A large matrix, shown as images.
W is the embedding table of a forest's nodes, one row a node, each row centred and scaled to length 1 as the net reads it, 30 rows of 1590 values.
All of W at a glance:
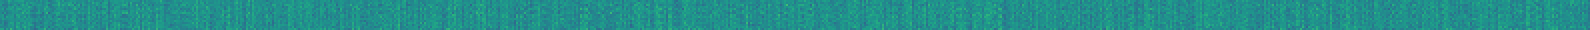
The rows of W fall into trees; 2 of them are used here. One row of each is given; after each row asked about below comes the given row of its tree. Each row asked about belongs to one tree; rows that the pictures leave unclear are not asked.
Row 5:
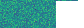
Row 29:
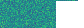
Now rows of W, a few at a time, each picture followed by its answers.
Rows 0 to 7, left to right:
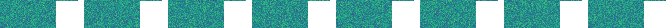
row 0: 5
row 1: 29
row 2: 29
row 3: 5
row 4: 5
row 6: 29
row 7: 5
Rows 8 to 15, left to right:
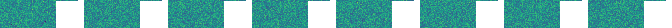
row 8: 29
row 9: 29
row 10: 5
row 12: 5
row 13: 5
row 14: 29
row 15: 29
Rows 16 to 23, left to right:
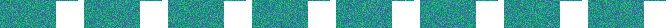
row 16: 29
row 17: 29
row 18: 5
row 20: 29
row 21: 5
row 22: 29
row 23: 29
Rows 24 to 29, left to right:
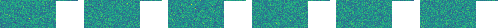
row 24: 5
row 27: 29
